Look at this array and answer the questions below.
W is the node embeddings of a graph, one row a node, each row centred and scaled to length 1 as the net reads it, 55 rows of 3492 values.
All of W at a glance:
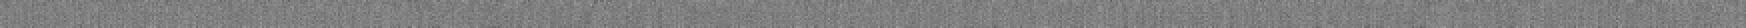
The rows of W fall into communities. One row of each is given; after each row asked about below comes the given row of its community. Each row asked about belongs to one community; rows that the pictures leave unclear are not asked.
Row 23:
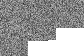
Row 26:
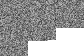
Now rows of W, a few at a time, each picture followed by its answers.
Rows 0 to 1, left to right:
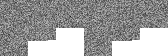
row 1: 23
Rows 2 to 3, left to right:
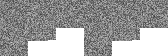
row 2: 26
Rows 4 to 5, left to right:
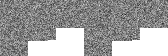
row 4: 26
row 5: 26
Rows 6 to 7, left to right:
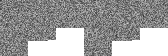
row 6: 23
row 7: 26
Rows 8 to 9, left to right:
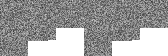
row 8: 26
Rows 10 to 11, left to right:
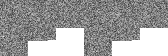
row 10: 26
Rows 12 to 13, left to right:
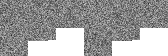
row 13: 23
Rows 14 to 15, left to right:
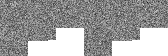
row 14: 26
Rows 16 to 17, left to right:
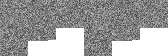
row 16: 26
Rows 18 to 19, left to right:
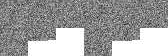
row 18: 23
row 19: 26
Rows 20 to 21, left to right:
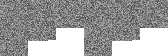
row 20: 23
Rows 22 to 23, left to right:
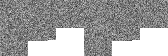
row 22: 26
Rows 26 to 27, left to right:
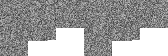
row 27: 23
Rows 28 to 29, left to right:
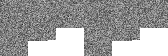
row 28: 23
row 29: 26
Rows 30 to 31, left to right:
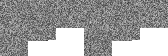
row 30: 23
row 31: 23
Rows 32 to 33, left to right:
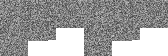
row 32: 23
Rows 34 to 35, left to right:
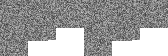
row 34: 23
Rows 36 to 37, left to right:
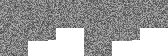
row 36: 23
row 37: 26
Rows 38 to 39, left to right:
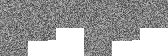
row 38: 26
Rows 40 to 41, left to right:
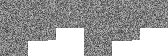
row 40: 23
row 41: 23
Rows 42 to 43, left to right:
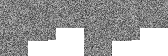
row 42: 23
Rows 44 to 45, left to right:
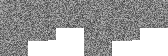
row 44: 23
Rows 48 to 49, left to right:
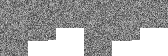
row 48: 23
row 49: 26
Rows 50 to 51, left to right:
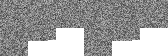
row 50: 26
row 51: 23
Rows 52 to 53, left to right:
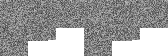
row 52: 23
